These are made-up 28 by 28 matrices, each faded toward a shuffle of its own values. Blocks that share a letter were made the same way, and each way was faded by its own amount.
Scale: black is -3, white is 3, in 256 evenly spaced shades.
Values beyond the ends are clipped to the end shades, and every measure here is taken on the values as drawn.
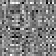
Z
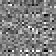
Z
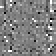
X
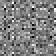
Z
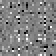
X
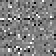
X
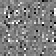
X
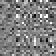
Z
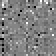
X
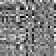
Z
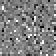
X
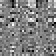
Z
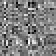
Z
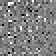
X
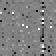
X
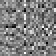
Z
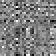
Z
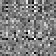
Z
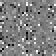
X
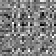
Z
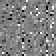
X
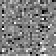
X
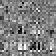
Z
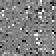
X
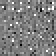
X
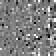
X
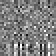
Z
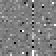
X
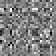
Z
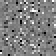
X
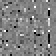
X
